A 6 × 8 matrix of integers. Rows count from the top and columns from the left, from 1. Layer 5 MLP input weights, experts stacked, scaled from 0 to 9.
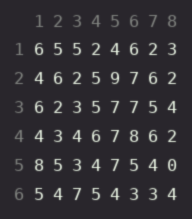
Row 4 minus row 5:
-4 -2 1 2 0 3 2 2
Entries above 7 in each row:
0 1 0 1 1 0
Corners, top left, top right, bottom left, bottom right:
6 3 5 4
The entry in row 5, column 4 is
4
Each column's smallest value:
4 2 2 2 4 3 2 0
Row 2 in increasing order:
2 2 4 5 6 6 7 9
